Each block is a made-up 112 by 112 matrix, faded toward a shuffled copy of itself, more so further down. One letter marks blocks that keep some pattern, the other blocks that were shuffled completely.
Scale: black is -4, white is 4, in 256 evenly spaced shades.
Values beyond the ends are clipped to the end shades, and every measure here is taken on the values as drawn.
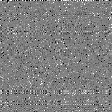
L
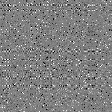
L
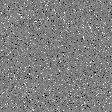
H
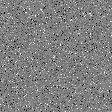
H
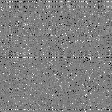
L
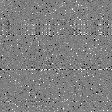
L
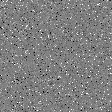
H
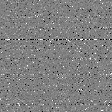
L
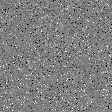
H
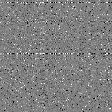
L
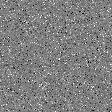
H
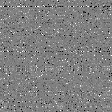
L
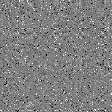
L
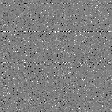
L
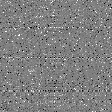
L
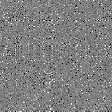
L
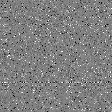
L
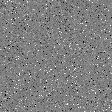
H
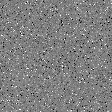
H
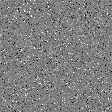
H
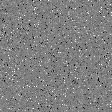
H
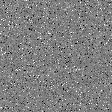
H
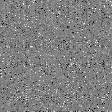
L
